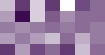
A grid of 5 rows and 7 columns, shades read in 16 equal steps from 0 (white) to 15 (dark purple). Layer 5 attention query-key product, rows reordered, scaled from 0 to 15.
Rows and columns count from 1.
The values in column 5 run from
0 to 12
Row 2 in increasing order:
3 6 7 9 9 10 15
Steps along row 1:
up down up down up down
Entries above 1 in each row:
6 7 7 7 7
